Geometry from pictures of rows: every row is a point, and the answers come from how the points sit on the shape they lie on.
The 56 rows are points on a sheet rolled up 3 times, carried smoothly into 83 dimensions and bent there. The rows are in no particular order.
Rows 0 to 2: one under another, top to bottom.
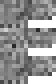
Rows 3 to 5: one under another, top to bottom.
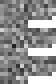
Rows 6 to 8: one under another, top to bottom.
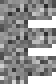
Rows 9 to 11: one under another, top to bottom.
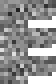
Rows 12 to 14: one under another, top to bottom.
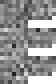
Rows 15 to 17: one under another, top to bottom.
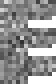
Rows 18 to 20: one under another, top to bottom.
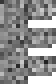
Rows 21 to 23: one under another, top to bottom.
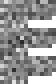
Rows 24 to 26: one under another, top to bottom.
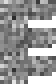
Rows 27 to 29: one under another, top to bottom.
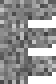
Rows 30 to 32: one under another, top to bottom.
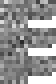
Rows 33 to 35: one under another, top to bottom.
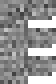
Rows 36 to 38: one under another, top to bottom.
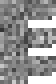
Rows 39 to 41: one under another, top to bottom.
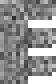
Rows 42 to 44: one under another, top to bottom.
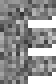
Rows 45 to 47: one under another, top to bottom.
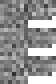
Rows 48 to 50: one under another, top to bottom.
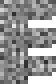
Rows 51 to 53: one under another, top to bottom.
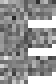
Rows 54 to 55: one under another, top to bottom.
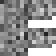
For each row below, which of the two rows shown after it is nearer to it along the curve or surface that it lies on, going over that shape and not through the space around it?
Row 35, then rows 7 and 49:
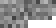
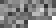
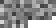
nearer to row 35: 49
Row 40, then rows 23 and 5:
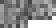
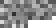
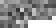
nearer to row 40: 23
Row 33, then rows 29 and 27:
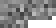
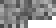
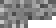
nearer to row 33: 29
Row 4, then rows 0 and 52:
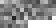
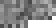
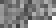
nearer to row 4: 52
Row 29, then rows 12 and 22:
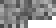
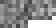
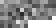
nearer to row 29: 12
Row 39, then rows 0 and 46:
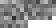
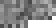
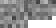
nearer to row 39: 46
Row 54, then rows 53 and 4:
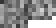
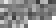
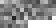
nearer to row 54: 4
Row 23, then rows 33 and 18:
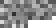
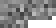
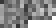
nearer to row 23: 18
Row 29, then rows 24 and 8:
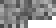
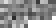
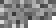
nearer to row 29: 8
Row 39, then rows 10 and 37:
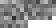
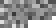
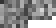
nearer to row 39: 10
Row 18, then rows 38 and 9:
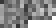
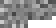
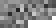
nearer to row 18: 9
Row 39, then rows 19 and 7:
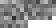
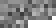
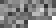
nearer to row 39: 19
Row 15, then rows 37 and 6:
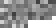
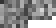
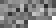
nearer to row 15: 37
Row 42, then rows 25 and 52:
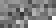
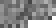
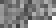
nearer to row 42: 52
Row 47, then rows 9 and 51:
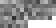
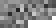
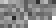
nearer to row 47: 51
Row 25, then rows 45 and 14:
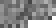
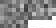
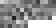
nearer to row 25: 45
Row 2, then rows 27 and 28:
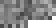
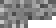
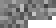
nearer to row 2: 27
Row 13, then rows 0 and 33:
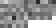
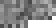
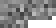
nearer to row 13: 33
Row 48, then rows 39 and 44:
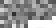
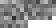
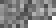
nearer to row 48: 39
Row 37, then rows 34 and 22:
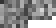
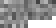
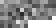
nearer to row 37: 22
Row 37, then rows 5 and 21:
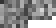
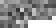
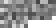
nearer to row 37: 5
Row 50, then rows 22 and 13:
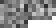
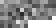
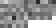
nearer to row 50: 22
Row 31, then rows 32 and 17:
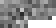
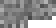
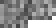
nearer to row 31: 17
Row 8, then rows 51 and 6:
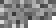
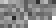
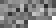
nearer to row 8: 51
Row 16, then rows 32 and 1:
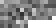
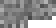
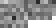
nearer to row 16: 1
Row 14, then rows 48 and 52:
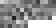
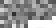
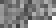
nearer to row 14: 48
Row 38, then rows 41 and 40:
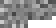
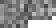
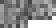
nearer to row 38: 40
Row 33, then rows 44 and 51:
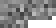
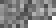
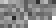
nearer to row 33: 44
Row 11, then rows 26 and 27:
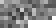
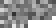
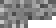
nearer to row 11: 26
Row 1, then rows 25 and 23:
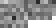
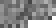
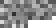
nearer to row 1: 23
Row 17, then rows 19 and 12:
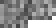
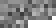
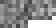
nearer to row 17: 12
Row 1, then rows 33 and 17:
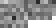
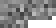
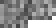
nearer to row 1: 33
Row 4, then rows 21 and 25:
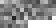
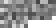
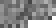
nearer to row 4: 21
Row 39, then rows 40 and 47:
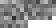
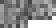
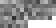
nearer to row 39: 47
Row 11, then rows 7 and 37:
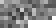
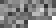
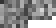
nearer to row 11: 7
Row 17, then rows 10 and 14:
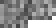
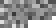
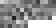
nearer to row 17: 10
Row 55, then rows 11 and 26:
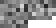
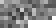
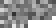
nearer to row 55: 11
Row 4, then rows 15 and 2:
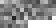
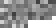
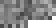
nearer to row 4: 15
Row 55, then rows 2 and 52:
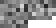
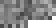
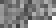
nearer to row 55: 52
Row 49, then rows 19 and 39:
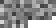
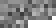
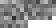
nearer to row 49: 39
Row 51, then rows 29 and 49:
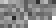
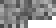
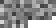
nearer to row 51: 49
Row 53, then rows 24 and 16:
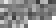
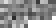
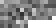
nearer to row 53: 24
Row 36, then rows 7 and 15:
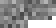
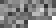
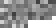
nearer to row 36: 15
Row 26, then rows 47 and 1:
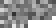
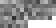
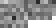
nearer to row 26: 1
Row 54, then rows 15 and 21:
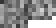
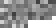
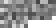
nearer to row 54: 15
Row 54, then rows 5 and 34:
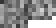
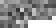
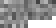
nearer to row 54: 5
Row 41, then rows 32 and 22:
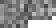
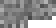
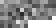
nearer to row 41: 32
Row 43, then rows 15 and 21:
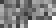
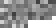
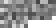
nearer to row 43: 15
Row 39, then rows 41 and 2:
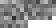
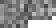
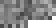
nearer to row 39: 41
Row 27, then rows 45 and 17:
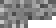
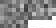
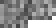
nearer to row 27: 17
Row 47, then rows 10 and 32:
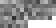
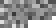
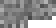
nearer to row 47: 10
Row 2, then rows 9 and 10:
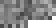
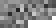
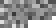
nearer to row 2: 10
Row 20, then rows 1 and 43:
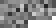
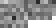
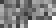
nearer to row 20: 43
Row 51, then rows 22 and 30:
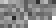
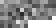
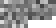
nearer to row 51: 22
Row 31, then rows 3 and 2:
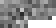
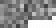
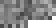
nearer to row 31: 3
